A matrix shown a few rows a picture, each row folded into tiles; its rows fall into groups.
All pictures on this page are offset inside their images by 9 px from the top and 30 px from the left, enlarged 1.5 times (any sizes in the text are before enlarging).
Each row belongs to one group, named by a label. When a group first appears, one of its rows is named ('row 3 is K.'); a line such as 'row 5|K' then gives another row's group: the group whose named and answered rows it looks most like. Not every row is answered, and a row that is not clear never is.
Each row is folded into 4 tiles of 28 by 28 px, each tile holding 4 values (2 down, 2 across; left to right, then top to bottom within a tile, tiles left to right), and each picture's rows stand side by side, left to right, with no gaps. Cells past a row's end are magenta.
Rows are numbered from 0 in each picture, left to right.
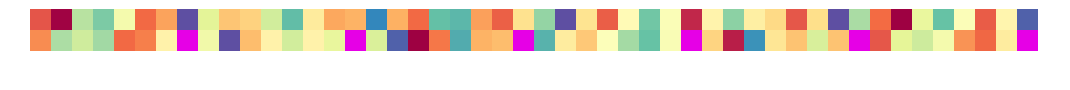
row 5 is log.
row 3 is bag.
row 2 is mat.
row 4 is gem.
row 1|mat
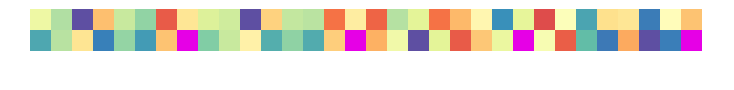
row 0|bag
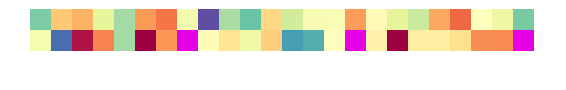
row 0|mat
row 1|bag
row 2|gem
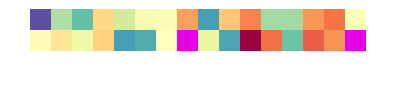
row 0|bag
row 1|mat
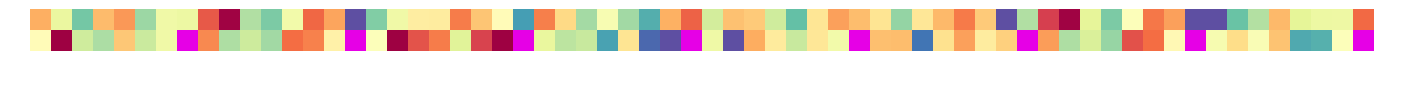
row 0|gem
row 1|log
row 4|mat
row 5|gem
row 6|log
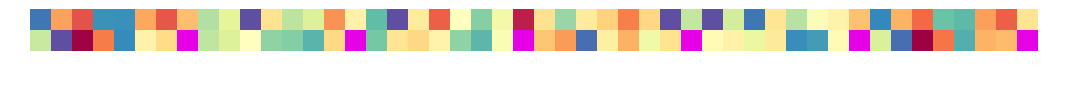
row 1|bag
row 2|bag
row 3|gem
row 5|mat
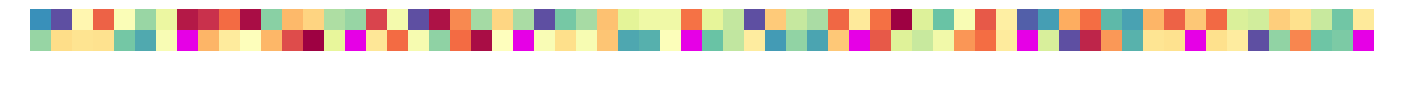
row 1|log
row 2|gem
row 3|bag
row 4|bag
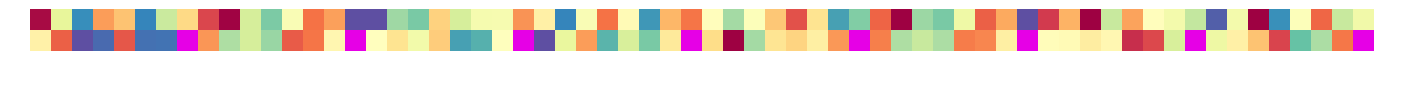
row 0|gem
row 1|log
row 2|bag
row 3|bag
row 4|gem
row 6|log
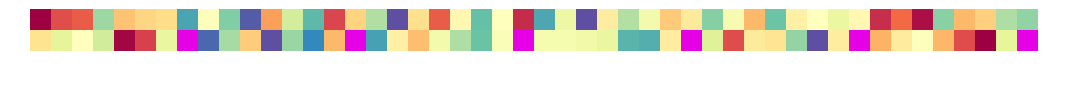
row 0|log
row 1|bag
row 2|bag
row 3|bag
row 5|log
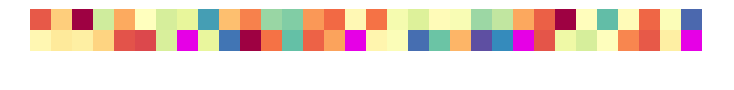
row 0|log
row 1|mat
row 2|gem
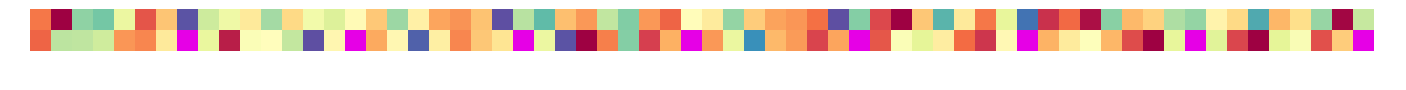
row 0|log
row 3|mat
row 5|log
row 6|log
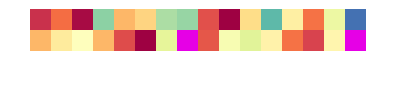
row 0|log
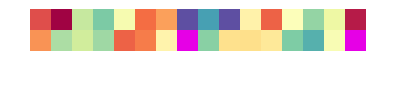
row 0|log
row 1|bag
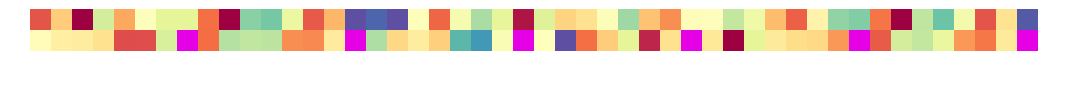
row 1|log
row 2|bag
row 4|gem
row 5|log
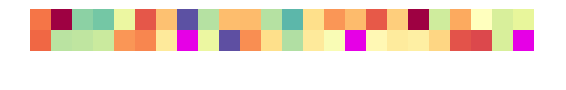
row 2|log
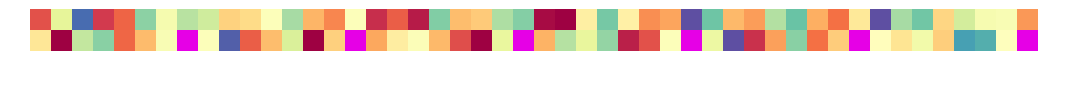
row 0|gem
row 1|mat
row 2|log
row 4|mat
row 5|bag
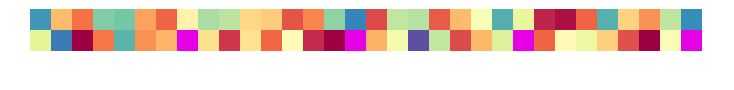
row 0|mat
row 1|gem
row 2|gem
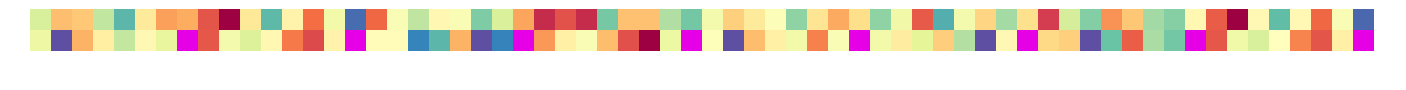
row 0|mat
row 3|log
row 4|mat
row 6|gem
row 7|log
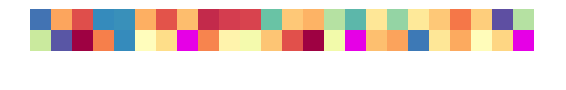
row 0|mat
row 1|log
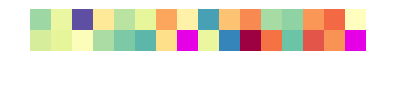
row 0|bag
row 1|mat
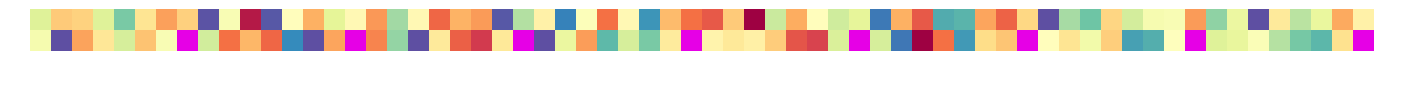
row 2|gem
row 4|log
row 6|bag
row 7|bag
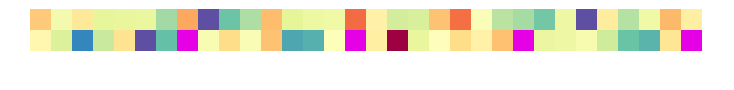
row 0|gem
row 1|bag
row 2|gem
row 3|bag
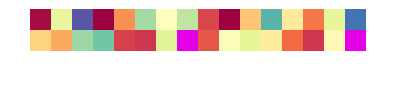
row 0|gem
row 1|log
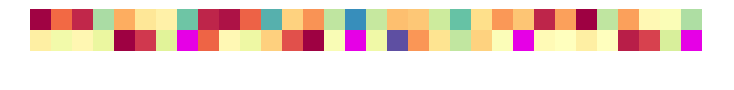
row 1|log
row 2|mat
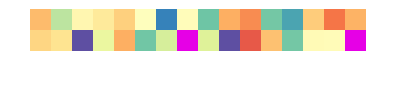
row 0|gem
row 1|mat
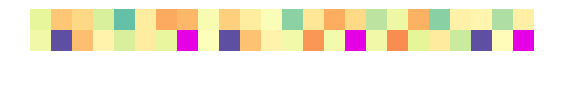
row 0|mat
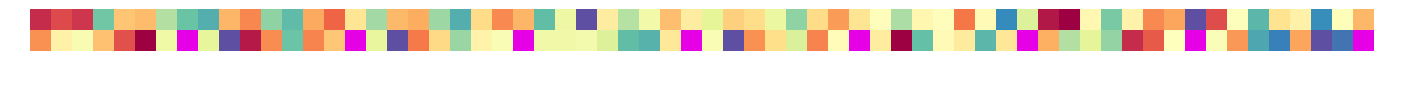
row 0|log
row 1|mat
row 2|mat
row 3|bag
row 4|mat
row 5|gem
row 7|gem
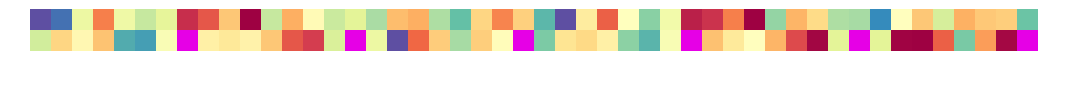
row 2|mat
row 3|bag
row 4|log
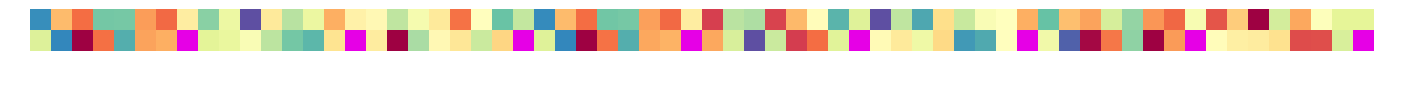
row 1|bag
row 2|gem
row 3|mat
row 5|bag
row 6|mat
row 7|log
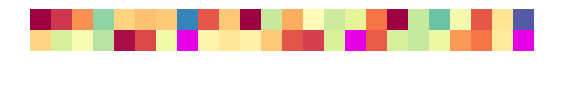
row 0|log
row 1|log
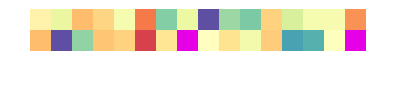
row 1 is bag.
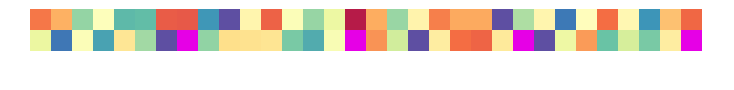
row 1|bag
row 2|gem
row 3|bag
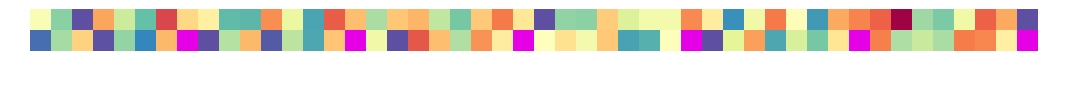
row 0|bag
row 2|mat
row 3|bag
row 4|bag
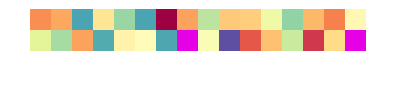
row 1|mat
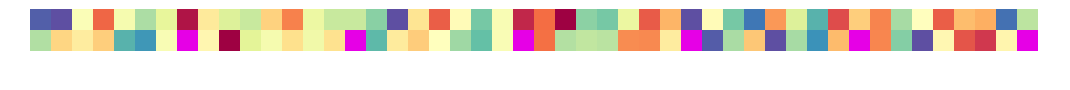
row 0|bag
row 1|gem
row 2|bag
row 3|log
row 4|bag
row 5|gem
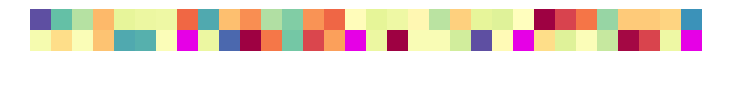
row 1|mat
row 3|log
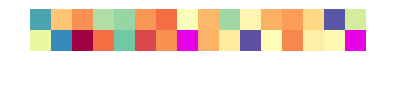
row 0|mat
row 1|gem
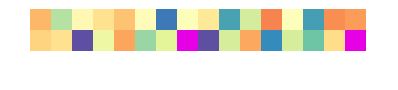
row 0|gem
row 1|bag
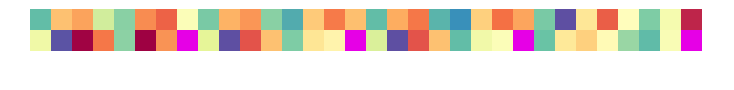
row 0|mat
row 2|mat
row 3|bag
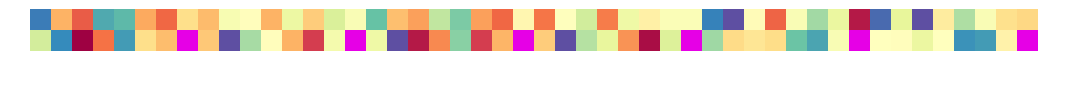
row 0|mat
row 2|mat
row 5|bag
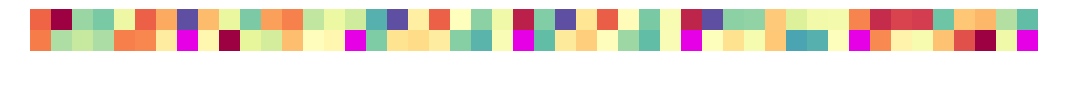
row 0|log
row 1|gem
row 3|bag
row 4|bag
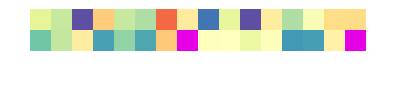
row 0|bag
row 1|bag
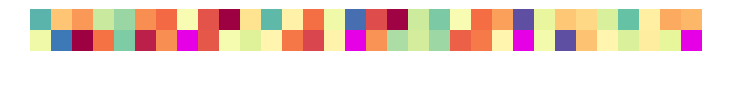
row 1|log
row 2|log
